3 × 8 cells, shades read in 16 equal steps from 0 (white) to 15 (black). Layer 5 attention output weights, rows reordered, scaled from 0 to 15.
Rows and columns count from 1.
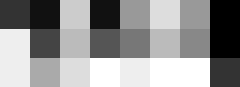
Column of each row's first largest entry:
8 8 8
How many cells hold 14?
2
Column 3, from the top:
3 4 2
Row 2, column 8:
15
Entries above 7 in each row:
4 4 1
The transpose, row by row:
12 1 1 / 14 11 5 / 3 4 2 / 14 10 0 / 6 8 1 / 2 4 0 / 6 7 0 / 15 15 12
